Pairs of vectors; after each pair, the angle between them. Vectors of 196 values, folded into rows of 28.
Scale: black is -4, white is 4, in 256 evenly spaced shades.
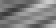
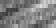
nearly parallel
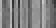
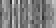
nearly opposite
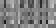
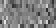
partly opposed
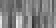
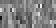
partly opposed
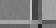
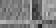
nearly parallel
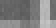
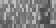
partly opposed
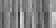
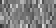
orthogonal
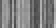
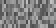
orthogonal
